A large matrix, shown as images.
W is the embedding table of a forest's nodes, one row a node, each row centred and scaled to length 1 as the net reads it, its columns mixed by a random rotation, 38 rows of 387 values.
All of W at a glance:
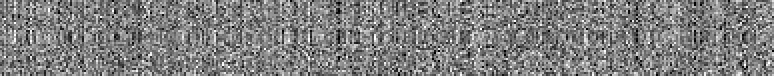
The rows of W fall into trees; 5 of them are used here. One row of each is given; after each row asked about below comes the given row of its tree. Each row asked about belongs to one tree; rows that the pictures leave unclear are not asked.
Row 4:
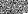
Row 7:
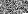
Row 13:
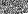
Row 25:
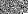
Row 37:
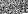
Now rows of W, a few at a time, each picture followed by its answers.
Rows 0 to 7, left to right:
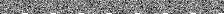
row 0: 37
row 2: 4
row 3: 7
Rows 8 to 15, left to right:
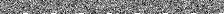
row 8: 25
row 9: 4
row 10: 13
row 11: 4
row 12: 37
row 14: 7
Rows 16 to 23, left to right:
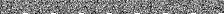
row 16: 4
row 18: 4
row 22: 13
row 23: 7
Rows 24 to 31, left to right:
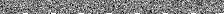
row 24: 4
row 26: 37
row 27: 37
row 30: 25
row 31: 13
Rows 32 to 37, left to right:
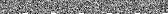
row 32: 13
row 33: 25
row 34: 4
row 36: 37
